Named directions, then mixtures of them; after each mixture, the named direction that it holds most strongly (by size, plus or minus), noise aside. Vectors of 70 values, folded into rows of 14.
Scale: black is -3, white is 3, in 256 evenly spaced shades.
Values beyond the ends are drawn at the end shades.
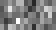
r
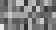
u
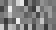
r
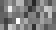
r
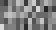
u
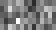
r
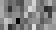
r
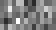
r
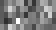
r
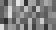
u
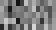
r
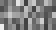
u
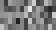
u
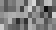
u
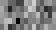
r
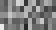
u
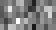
r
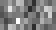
r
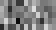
r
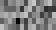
u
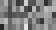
u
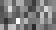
r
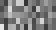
u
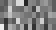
u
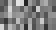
u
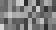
u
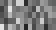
r
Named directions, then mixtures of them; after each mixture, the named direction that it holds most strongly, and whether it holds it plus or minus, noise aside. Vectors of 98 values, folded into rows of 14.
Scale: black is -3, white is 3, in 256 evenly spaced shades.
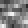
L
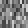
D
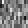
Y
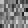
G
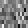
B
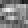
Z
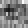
Z, minus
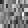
G, minus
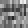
Z, minus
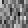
Y, minus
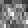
L, plus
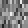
D, plus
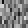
Y, minus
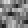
L, minus
